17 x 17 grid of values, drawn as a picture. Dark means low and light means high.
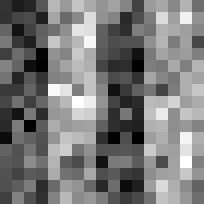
Average level on the scale: 50%. Odd rows or columns: none. Grain: streaks running down. Stripes: upright, repeating 2 times.
